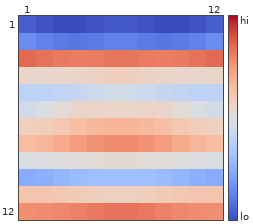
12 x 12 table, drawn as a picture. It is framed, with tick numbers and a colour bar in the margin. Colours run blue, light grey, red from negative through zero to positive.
The grain runs across in streaks. Horizontal stripes repeat 3 times down the table. Overall the values sit about 50% of the way up the scale. The left and right halves mirror each other.
